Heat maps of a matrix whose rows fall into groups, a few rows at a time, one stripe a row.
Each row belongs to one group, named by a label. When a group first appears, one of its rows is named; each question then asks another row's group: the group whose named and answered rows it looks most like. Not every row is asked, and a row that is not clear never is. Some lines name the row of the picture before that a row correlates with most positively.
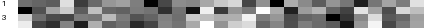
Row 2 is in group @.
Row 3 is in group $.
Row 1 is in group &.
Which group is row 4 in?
$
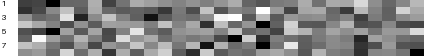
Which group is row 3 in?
&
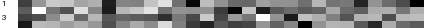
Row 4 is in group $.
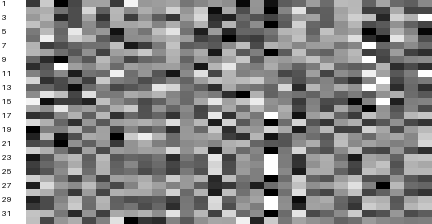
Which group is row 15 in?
$
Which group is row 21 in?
&
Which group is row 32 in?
&
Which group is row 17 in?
@
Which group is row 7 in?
&
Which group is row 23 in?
@
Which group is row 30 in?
@
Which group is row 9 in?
&
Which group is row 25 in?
@
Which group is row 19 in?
@
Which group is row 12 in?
$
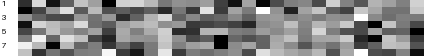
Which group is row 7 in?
$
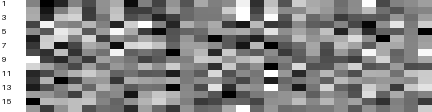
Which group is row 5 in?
&
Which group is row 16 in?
&
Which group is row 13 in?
@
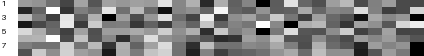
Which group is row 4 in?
@
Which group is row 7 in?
$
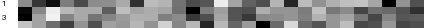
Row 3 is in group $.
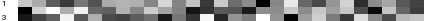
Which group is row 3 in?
@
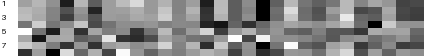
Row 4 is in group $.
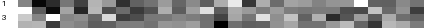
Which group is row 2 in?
$
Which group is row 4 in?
$
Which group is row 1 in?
&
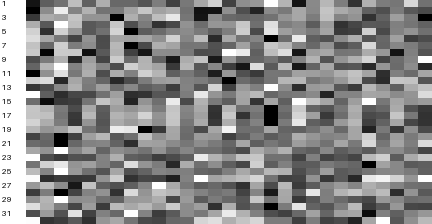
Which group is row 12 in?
$
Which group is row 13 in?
@
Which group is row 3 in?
$
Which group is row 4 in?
&
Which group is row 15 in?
&
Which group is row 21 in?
&
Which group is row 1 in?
@
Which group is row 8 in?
&
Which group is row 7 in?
&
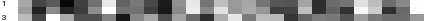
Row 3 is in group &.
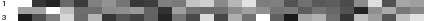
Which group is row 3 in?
@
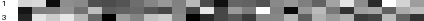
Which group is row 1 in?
$
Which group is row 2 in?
@
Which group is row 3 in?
$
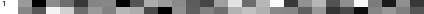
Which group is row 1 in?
&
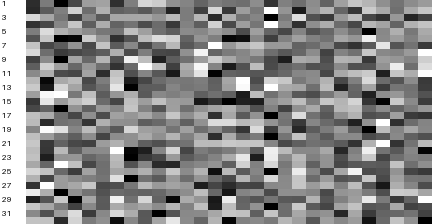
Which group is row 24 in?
&
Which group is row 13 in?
&
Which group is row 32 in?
$
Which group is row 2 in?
@
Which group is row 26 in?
&
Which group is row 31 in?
&
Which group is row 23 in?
&
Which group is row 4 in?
@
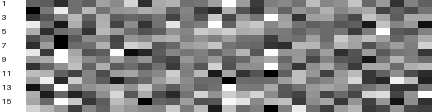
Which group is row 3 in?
@
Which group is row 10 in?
@
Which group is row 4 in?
$
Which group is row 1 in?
&
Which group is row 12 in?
$
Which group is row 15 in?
&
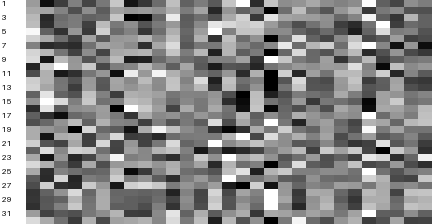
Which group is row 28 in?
@
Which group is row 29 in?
@
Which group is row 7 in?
&
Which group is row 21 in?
$
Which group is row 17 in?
&
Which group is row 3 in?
&
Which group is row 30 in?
@
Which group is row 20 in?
&
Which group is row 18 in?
@
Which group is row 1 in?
&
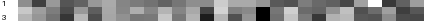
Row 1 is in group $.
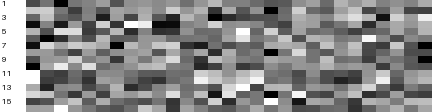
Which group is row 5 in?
&
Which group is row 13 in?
&
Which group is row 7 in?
$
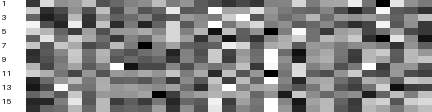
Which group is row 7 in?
&
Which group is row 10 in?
&
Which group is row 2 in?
$
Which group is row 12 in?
@
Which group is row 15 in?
@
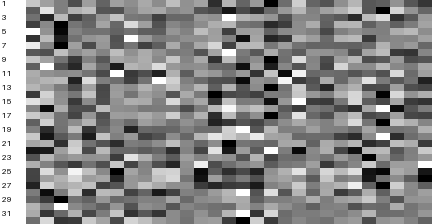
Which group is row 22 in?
@
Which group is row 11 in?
&
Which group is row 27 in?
$
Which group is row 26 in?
$
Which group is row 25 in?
$
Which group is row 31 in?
&
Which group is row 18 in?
$
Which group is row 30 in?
&
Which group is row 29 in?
&
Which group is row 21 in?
$
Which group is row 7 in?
$
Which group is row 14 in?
$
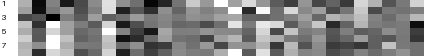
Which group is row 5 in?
&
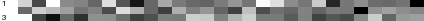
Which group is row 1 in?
&
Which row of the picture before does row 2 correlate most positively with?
7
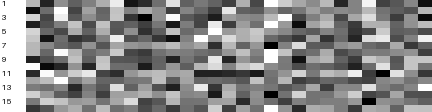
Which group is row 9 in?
@
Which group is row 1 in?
&
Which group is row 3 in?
&
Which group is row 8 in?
&
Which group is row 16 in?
@
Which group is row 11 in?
$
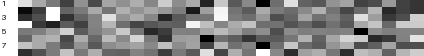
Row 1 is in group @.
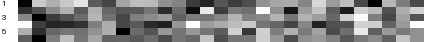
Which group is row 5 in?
&
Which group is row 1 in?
$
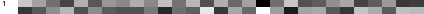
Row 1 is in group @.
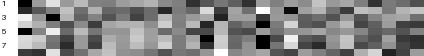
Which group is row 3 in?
$
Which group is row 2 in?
@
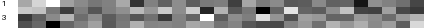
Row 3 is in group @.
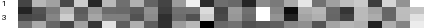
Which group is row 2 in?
@
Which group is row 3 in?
@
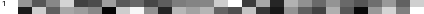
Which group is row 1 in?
&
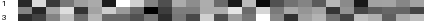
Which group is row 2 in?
&
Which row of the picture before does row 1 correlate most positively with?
2
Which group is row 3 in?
@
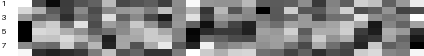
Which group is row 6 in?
$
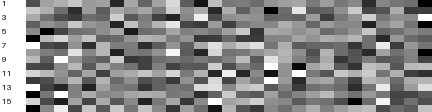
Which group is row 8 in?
$
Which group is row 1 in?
$
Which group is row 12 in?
@
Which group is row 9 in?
&
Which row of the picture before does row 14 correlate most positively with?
4
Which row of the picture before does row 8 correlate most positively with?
7
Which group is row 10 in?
@
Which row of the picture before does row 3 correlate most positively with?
3
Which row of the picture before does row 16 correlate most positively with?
4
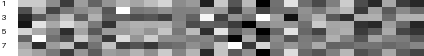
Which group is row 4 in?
$
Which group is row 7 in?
&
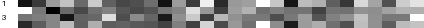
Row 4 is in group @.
